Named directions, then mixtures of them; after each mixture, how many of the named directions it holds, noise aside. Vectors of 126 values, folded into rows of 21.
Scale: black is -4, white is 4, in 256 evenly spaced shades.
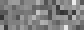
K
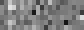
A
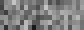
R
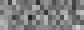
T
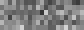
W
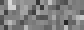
two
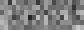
one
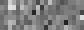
one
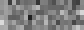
two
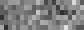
one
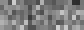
three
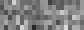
two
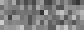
one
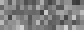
one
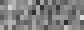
three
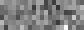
two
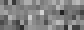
three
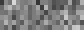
three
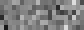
one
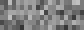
one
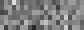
three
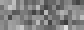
two
